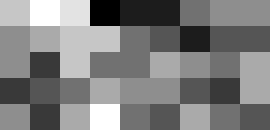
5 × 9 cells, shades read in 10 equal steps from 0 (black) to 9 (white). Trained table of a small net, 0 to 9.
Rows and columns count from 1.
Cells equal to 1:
3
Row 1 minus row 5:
2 7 2 -9 -3 -2 -2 1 2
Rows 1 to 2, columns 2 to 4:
9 8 0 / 6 7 7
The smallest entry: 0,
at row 1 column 4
